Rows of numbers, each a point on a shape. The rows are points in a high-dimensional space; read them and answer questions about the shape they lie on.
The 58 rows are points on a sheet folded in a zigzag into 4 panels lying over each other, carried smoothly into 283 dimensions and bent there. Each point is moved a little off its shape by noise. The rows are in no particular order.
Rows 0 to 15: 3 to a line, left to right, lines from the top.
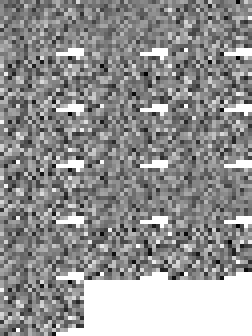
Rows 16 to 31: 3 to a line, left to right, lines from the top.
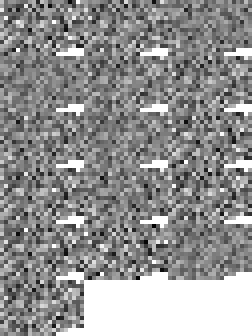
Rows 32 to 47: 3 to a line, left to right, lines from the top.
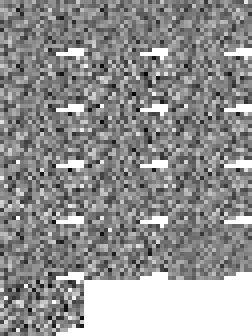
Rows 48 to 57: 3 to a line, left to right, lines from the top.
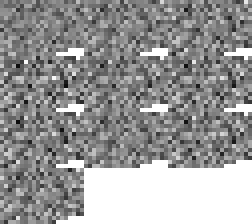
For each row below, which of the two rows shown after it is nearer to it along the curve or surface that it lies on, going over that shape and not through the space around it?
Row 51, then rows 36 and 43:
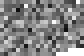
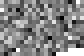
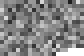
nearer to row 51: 36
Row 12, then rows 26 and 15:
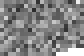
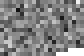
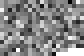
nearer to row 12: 15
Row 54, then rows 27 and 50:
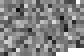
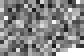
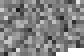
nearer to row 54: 50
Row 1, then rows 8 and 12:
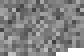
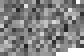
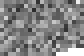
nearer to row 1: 12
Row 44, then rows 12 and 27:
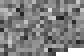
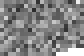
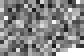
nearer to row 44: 12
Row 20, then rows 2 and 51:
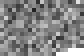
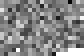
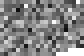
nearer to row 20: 2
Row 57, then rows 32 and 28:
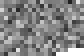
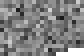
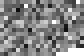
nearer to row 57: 32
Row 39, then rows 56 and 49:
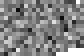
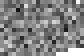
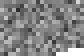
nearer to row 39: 56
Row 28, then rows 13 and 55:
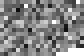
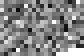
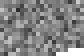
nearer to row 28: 13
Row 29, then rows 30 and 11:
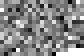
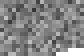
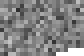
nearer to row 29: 11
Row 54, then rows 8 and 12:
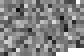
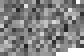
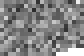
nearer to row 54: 8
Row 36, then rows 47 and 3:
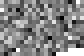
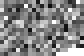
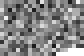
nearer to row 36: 47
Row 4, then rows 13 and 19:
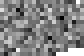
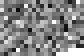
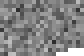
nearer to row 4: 13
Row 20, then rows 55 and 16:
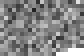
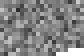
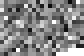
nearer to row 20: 55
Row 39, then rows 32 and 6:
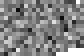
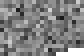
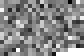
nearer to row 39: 32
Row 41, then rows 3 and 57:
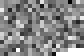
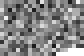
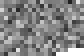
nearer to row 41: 3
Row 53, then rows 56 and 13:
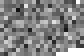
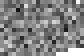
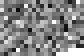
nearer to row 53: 56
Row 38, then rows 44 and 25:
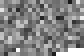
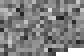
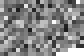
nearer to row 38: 44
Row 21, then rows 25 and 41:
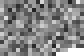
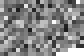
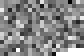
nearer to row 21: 41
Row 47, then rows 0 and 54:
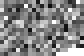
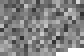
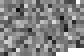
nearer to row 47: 54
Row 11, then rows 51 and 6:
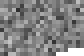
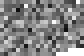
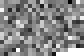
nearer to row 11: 6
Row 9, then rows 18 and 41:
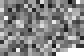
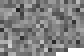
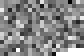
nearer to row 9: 41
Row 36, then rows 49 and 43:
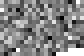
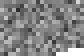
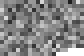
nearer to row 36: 49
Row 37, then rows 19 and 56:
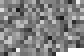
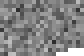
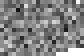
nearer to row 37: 19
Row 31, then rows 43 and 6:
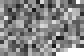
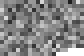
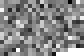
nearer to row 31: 43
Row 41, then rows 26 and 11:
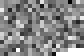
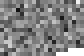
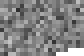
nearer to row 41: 11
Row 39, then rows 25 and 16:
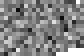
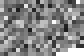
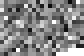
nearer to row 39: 16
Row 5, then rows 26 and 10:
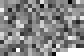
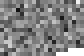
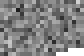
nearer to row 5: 10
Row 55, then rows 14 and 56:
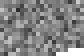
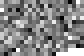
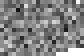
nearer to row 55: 14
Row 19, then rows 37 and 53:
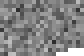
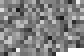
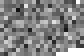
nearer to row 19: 37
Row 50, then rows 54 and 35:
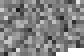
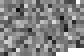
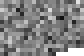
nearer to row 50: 35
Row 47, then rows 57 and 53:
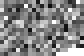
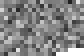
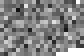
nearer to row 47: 53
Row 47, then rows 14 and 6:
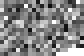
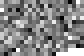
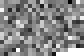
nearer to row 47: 14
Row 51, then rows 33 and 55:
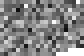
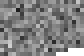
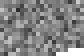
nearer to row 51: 33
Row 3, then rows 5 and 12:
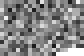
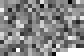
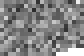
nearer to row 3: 5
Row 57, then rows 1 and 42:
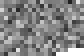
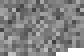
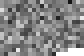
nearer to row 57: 42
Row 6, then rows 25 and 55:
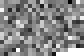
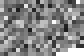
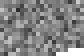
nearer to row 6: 55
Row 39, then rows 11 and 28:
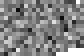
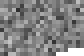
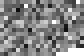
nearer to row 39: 28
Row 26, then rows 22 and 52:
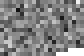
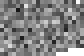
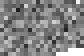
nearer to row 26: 22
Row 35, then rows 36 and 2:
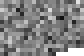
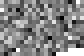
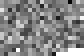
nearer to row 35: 36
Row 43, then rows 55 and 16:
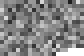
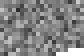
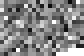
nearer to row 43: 55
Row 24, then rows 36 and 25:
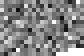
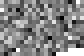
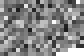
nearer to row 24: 36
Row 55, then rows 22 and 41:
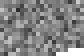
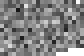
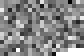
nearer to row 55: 41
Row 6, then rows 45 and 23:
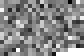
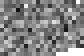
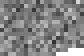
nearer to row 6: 23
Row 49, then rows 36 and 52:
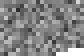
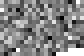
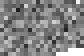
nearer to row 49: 52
